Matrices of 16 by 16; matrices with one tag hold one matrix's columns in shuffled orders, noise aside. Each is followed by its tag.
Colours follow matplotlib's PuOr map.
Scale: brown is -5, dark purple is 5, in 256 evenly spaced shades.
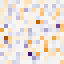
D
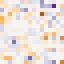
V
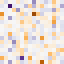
V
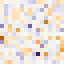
D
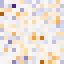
V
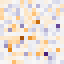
D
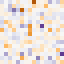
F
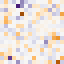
V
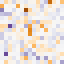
F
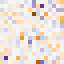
V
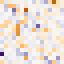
F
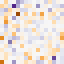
V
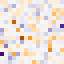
D
